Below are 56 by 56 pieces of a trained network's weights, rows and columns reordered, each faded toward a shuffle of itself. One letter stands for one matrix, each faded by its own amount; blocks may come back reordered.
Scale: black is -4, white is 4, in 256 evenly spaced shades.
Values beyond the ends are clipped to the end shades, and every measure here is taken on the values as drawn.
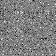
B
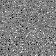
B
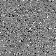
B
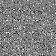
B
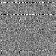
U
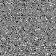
B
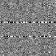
U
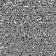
B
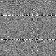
U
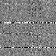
U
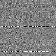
U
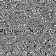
B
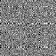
U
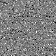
B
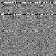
U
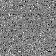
B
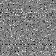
B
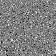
B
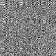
U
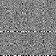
U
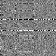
U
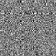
U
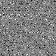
B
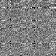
U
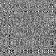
U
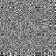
U
